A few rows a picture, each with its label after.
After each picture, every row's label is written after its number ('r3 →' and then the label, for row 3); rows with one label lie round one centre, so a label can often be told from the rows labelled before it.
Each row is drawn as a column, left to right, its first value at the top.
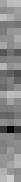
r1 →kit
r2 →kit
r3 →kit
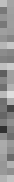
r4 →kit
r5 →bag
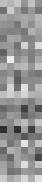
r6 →kit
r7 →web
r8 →kit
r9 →bag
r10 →kit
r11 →bag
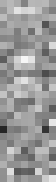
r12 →kit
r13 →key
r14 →web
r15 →web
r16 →web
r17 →key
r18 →kit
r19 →bag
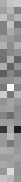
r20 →kit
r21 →key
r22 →kit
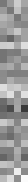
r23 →bag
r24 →bag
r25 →key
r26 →bag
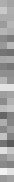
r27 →key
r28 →key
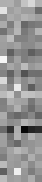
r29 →web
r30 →kit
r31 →key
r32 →kit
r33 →kit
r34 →kit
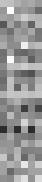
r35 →kit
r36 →web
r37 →kit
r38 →bag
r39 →kit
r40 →bag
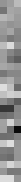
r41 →bag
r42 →bag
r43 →kit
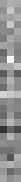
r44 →kit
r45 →web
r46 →kit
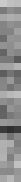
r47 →kit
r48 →kit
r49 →kit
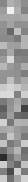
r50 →bag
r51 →web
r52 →key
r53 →bag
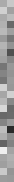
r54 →key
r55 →kit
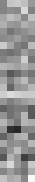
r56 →bag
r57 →kit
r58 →kit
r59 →web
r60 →bag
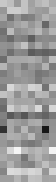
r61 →kit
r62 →key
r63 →key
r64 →key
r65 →key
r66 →key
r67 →kit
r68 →key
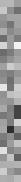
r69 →key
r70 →kit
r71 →bag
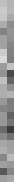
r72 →web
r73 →kit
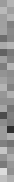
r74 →key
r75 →kit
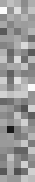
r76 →web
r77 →kit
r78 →web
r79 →bag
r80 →key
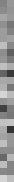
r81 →bag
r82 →kit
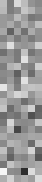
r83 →key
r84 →bag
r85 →kit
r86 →web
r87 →key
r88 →bag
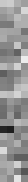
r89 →kit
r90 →kit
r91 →bag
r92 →web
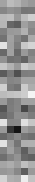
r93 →bag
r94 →kit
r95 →kit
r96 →bag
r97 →bag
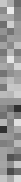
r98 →kit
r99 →web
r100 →bag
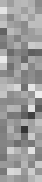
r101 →web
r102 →key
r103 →key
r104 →kit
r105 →key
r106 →bag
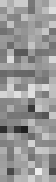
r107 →kit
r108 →web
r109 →kit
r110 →kit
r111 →bag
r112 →key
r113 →key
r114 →web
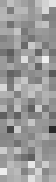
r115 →key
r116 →kit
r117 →key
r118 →web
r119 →bag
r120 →key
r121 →web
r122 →kit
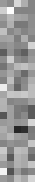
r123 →key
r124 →web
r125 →kit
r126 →kit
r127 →bag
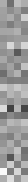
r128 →key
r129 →bag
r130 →key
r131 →bag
